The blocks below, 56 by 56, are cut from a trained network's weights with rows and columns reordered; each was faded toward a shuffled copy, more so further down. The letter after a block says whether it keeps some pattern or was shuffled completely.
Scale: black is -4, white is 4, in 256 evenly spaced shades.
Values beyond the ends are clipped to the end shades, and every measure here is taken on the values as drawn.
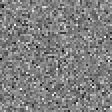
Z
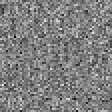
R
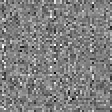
R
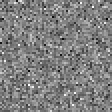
Z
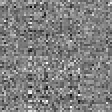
R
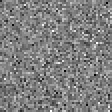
Z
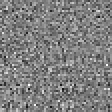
R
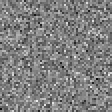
Z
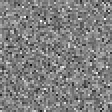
Z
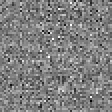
R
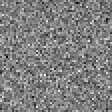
Z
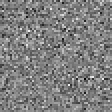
R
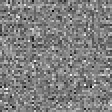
R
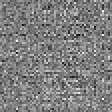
R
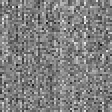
R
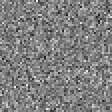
Z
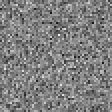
Z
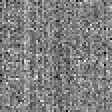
R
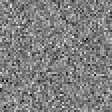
Z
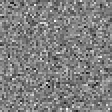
Z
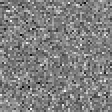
Z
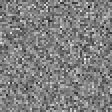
R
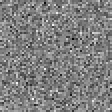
Z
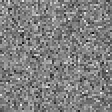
Z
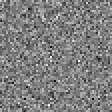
R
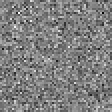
R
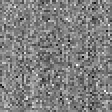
R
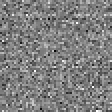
R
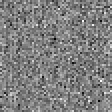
R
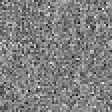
R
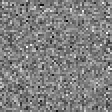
R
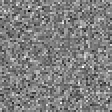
Z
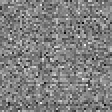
R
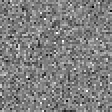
Z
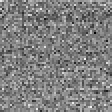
R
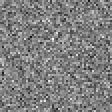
Z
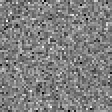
Z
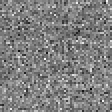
R
